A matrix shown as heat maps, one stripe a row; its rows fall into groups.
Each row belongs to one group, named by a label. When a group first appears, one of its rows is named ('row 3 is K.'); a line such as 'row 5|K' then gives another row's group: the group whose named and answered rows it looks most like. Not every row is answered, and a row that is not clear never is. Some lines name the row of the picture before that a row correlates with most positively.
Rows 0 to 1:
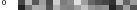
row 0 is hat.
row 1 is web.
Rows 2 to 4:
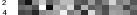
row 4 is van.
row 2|van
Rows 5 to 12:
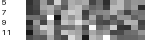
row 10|web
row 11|web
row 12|web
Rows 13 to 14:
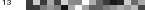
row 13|hat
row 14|van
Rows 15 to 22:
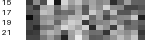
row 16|web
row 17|web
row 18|van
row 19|web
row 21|van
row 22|van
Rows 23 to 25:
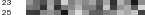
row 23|hat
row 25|van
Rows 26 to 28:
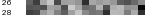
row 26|web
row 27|van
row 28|van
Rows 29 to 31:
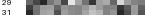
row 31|web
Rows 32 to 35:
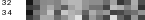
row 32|web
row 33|van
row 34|web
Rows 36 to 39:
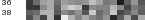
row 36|web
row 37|web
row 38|web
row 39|hat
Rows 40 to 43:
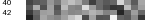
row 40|van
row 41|hat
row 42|web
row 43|web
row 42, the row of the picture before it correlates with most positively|36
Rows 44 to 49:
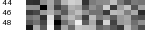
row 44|web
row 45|hat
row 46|van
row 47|hat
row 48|hat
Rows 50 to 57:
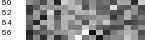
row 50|hat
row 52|hat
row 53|hat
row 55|hat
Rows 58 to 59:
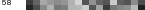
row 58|web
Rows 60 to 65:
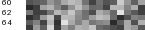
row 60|van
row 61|van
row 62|van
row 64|hat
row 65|hat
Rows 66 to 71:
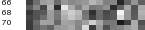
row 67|hat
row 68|van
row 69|van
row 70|web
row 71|van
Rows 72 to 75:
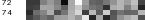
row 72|van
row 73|van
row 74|web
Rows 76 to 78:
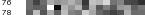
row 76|web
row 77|hat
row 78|hat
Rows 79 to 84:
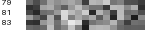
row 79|web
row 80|van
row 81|van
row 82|hat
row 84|web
